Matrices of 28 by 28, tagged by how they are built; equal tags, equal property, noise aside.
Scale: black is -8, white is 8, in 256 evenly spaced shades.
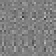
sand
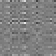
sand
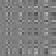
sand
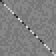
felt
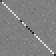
felt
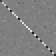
felt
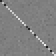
felt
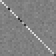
felt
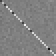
felt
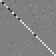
felt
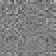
sand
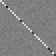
felt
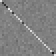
felt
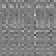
sand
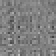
sand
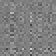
sand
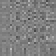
sand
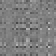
sand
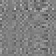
sand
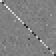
felt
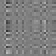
sand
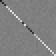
felt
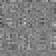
sand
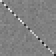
felt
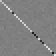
felt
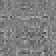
sand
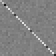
felt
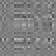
sand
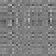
sand
